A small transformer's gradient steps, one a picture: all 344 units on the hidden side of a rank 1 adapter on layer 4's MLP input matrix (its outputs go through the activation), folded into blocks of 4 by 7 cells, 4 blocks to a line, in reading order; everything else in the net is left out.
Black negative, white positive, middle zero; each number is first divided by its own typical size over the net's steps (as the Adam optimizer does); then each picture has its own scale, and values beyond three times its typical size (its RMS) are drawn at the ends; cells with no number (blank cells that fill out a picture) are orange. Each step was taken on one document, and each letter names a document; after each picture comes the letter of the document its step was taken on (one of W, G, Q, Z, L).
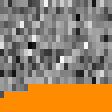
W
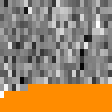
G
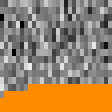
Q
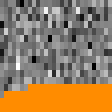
W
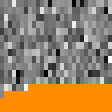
G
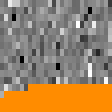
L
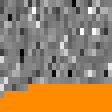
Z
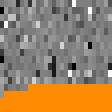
Z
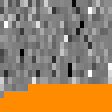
Z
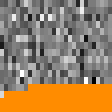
W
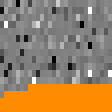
Z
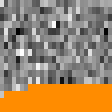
W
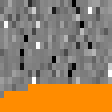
Z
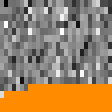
G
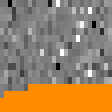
L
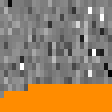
L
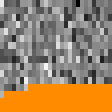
W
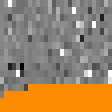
L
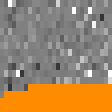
L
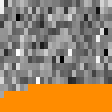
W
